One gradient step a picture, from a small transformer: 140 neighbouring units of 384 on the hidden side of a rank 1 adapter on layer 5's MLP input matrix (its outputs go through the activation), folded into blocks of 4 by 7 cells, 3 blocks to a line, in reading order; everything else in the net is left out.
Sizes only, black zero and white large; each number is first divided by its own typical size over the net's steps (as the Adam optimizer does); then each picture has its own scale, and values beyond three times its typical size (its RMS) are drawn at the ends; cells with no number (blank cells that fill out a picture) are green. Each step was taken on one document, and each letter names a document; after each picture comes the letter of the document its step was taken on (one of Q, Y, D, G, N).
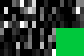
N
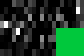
N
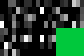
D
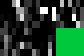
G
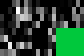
G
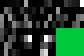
D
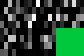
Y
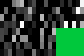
N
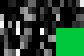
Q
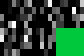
Q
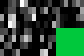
Q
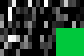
Y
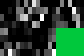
G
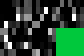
G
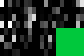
D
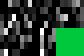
Q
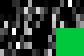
G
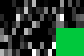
G
